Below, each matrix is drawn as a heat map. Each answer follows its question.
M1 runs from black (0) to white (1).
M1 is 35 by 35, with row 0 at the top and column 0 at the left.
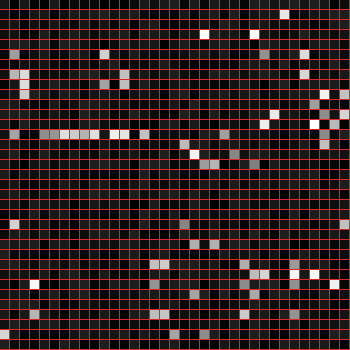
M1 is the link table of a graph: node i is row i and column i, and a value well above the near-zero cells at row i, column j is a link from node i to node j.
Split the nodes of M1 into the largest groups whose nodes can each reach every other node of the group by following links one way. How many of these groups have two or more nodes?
0
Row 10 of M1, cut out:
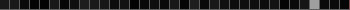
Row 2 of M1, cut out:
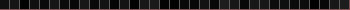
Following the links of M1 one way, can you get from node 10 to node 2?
no
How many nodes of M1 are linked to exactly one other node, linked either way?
5
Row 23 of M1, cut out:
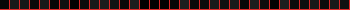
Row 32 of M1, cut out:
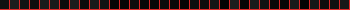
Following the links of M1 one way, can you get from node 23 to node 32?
no
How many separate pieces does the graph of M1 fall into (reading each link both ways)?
1
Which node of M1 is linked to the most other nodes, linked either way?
node 13
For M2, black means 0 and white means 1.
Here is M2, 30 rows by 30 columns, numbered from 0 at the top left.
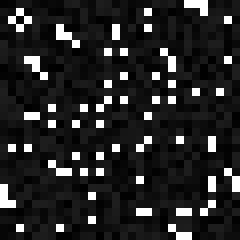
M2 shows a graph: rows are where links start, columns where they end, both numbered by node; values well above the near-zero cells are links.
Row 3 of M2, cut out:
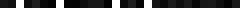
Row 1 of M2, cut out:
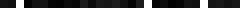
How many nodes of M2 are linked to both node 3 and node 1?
2
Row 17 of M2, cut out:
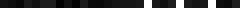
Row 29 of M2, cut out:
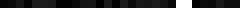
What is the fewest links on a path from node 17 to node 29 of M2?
2
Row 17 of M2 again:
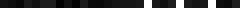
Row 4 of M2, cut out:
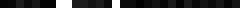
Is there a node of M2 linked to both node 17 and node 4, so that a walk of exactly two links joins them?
no
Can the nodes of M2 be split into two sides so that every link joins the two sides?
no
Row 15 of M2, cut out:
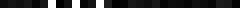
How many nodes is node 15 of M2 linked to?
3
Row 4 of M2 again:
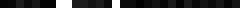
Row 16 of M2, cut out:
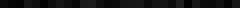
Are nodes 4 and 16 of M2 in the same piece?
no
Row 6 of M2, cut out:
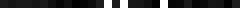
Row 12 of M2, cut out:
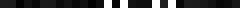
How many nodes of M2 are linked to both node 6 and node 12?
2
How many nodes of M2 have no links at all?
1
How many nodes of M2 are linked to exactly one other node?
3
